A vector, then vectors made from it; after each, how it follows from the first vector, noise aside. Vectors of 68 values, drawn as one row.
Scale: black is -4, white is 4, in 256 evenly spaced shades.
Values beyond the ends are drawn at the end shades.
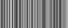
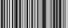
scaled up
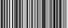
scaled up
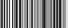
scaled up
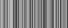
sign-scrambled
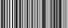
scaled up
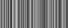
sign-scrambled
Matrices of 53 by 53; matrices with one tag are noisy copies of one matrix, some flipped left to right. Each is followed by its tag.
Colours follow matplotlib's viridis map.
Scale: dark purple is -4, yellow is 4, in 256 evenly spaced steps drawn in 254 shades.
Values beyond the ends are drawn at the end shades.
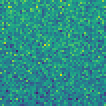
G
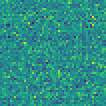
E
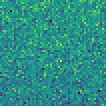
G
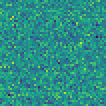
E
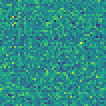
E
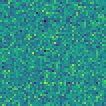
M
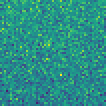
G
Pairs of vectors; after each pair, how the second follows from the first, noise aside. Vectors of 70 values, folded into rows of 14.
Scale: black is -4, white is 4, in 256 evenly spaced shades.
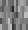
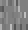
partly zeroed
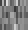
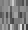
reversed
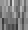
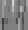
partly zeroed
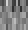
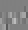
partly zeroed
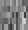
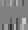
partly zeroed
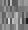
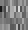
reversed
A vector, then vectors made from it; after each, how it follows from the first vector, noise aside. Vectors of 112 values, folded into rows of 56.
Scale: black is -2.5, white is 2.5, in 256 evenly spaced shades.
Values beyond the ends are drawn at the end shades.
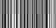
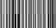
negated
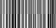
negated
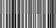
negated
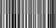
negated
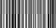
negated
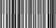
negated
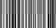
negated
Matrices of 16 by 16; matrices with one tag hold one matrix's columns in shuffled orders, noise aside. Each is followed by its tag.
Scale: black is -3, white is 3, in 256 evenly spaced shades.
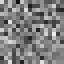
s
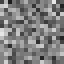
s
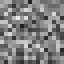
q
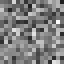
s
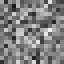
s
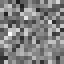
s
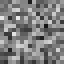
q
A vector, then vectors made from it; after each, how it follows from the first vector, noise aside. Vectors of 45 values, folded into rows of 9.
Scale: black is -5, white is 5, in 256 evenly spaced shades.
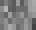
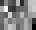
scaled up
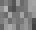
copied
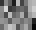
scaled up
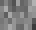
copied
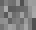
copied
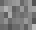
sign-scrambled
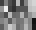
scaled up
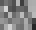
scaled up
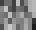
scaled up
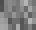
reversed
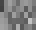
reversed
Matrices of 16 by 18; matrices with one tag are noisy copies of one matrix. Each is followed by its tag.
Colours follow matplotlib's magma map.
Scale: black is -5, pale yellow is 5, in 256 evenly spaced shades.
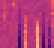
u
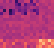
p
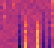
u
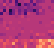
p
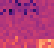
p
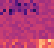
p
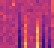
u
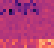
p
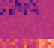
p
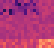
p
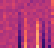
u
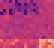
p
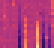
u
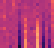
u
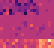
p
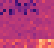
p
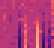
u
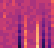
u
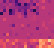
p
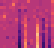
u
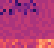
p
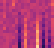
u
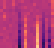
u
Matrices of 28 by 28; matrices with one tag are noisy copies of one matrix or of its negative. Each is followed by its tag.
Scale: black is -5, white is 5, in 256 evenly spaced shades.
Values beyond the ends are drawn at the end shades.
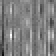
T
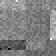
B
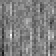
T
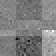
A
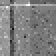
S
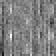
T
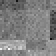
B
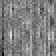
T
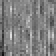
T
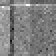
S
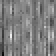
T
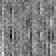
T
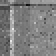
S
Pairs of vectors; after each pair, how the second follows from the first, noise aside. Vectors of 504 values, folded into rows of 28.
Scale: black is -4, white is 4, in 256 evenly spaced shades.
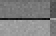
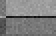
reversed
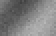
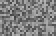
shuffled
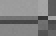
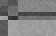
reversed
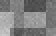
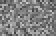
shuffled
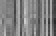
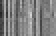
reversed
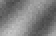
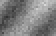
reversed
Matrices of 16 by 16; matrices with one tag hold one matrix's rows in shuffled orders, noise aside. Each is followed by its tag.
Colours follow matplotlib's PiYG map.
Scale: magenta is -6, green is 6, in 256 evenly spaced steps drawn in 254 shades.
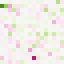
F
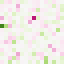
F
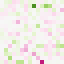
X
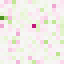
F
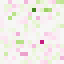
X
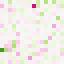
F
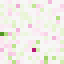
F
